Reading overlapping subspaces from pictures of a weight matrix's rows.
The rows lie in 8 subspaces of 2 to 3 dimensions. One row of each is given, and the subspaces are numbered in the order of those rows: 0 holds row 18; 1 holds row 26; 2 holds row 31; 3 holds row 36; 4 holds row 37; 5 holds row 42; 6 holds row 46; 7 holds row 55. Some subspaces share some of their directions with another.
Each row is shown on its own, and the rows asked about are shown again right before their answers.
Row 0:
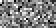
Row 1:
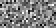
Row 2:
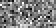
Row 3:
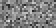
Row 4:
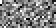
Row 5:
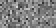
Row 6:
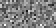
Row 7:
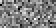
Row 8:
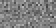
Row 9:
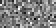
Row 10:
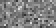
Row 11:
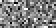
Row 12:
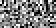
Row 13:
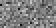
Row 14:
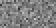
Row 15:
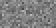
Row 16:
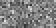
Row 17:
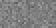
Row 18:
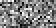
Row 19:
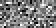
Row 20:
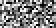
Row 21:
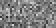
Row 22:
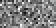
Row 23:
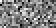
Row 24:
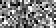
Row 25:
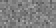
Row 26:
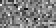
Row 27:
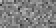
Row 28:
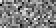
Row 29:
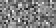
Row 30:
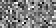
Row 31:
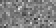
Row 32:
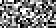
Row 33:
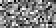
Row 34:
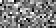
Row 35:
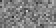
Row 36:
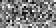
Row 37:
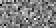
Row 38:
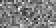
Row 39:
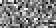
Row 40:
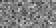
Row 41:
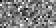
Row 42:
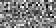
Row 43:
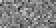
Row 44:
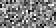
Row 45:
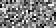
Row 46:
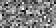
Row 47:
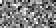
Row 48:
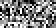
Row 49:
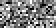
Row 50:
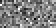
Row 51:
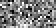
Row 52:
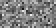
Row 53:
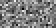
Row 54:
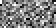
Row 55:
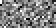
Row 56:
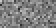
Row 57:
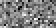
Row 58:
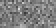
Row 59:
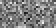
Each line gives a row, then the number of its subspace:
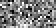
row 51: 0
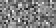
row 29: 1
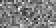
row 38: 7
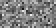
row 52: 6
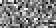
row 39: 1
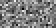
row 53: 6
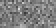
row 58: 7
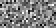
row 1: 4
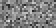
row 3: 3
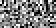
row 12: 5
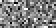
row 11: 1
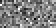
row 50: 5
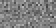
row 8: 5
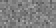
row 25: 1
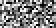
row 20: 3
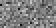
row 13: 3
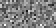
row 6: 4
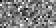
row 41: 5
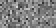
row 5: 1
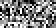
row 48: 3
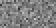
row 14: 4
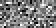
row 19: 3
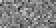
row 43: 6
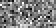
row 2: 0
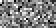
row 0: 3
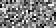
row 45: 4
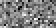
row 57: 2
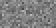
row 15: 6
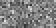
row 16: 0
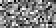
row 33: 6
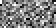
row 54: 7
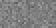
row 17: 1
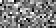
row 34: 2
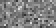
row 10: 2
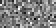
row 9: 5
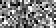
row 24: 0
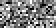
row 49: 3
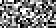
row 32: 2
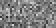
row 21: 3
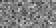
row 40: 1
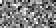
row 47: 0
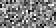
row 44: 4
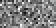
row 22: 7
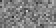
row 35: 4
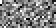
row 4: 7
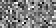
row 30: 1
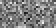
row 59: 7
